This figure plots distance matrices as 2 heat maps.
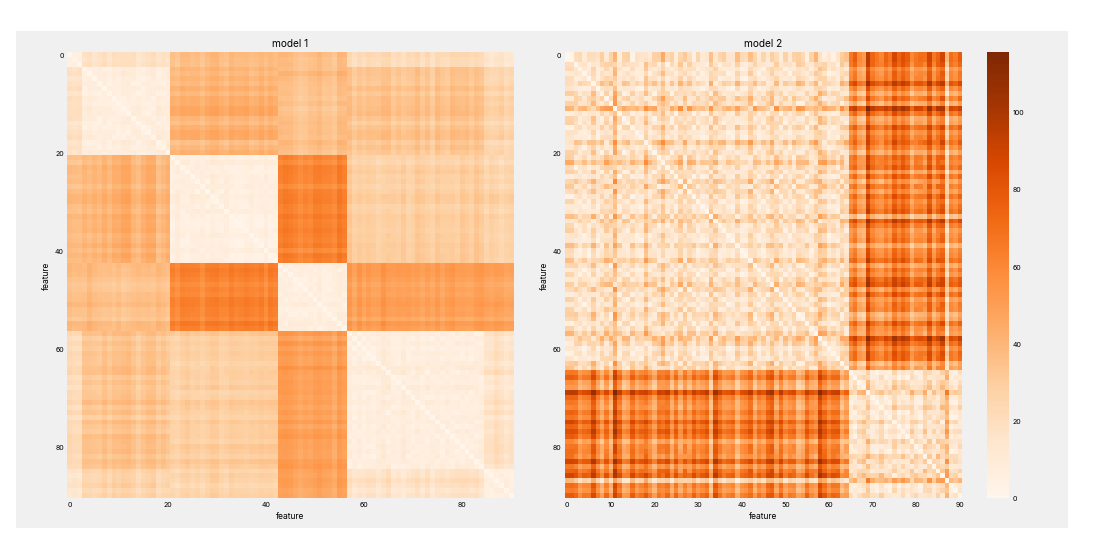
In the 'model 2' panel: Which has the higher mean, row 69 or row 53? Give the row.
69
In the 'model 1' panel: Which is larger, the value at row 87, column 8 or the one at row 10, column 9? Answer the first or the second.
the first
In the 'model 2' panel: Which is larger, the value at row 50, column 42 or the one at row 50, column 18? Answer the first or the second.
the second
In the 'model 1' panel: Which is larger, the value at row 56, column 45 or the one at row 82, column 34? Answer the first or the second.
the second
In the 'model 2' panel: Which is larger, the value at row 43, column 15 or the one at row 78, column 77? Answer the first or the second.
the first
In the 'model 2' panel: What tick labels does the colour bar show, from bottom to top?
0, 20, 40, 60, 80, 100
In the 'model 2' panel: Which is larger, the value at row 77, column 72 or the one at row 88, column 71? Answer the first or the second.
the first
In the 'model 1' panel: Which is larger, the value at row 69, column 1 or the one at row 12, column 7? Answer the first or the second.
the first
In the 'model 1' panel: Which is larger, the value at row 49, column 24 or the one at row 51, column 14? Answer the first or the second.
the first
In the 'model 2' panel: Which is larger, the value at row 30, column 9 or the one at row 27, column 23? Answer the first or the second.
the first
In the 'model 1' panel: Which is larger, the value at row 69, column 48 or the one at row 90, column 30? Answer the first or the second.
the first
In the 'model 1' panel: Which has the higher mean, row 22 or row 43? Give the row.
43
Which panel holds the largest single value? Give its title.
model 2
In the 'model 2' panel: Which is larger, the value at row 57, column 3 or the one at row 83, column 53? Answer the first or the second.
the second
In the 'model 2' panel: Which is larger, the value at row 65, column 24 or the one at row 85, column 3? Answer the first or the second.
the second
